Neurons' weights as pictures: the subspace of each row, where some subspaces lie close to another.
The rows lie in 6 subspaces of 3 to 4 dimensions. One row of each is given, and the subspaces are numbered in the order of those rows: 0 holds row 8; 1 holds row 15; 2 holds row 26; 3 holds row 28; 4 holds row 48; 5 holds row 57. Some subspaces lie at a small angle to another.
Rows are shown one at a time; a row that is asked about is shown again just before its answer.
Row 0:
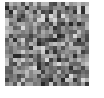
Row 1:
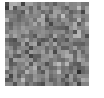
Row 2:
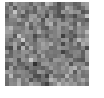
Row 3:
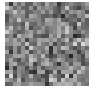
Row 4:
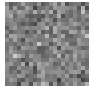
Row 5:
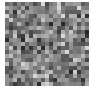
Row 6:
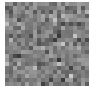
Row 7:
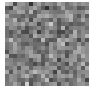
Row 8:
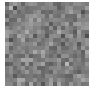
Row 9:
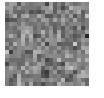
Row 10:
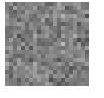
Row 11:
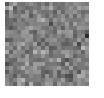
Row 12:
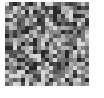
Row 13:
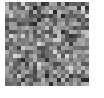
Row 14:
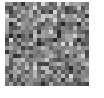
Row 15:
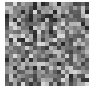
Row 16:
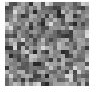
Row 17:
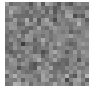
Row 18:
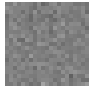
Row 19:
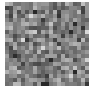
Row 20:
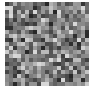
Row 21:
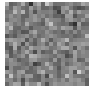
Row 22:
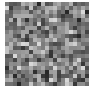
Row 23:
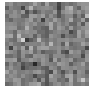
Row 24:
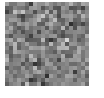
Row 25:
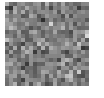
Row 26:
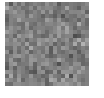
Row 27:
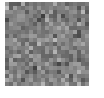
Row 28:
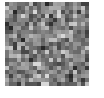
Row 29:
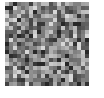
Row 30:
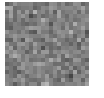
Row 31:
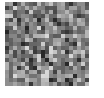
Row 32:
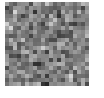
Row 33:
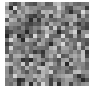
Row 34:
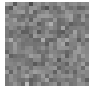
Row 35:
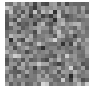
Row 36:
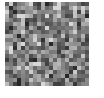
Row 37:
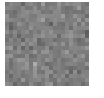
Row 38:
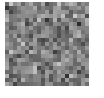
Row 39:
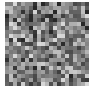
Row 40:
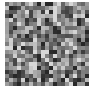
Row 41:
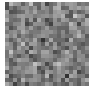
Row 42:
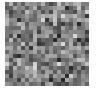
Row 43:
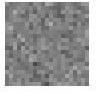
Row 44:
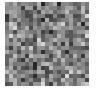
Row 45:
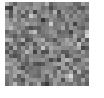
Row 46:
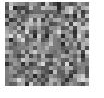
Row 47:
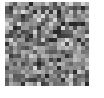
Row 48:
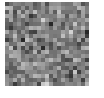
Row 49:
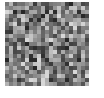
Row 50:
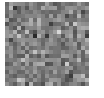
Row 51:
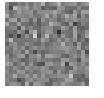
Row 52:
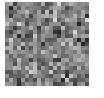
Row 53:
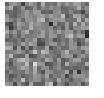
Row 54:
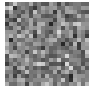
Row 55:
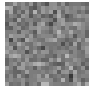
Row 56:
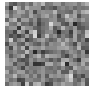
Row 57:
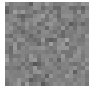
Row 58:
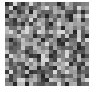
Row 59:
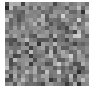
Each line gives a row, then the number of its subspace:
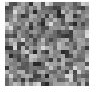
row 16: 3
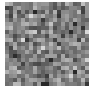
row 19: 4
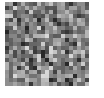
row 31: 2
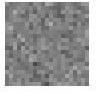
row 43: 3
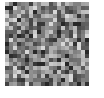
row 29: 0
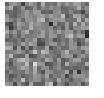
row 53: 0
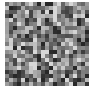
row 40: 2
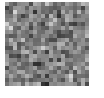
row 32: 3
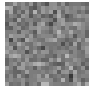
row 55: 0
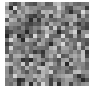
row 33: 0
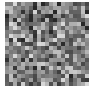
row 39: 1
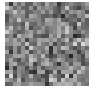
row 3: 2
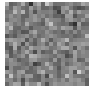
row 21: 2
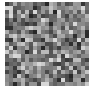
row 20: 4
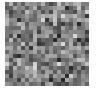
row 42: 3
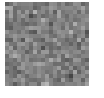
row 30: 4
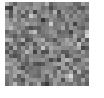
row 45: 4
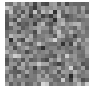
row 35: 0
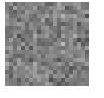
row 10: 3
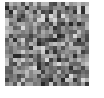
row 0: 3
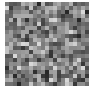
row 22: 5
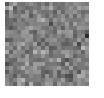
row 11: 4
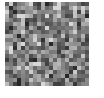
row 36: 5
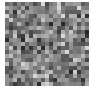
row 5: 4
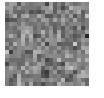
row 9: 4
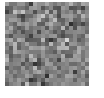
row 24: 5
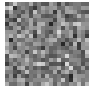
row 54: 0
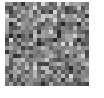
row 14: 0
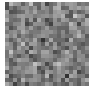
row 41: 5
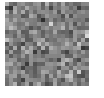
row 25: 4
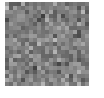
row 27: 2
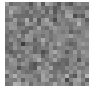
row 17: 5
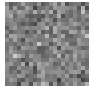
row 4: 4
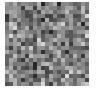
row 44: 1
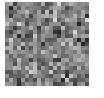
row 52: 2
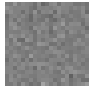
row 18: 1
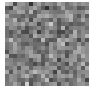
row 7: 5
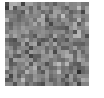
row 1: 2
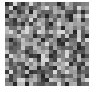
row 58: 5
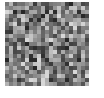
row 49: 5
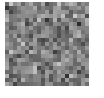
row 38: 5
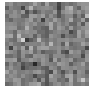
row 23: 1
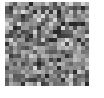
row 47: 2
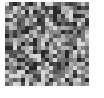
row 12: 2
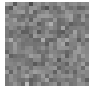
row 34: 5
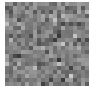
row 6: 3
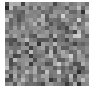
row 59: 2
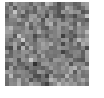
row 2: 3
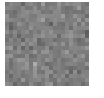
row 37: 0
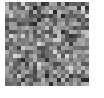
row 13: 4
